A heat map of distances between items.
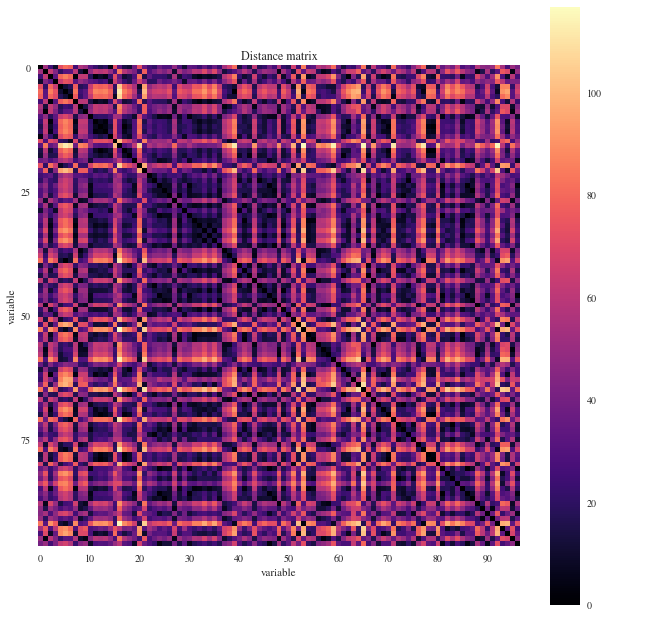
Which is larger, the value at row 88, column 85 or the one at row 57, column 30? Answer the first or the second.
the first
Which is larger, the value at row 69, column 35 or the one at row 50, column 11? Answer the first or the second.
the second
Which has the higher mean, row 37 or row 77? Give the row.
77
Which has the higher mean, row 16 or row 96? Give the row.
16
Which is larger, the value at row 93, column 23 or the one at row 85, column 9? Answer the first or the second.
the second
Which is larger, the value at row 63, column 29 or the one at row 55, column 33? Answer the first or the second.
the first
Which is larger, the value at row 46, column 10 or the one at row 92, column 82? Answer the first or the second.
the second
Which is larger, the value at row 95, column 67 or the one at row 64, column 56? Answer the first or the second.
the second
